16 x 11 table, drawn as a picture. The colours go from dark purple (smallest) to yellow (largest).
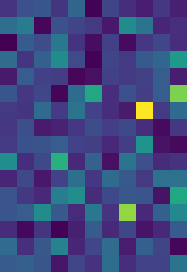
Average level on the scale: 20%. Odd rows or columns: none. Ninth with the lowest average: top middle. Mirror symmetry: none. Histogram: skewed, a long tail of high values. Slope: none.
